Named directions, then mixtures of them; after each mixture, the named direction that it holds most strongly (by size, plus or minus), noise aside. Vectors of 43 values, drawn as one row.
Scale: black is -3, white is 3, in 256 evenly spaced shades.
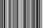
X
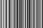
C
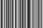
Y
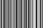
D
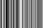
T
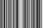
X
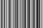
X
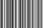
Y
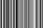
D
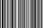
C
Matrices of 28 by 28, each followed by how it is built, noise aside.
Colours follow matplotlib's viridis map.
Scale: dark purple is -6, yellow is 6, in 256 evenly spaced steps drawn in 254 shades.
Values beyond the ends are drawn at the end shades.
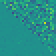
upper triangular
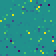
sparse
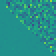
upper triangular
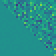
upper triangular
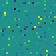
sparse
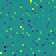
sparse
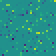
sparse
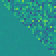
upper triangular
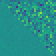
upper triangular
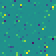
sparse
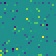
sparse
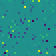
sparse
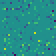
sparse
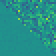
upper triangular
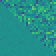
upper triangular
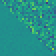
upper triangular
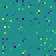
sparse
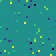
sparse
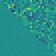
upper triangular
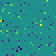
sparse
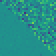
upper triangular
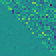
upper triangular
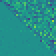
upper triangular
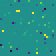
sparse
